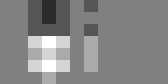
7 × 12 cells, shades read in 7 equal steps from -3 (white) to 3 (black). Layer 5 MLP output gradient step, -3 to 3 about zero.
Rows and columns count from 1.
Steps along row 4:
same down down up up down up same same same same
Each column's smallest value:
0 0 -2 -3 -2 0 -1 0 0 0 0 0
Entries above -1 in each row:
12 12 12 8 8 8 11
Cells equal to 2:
2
